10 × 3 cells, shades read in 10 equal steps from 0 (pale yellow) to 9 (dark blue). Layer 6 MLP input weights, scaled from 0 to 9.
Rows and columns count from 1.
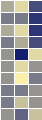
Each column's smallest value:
3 0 1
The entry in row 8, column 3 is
4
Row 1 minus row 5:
-1 -8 6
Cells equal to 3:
3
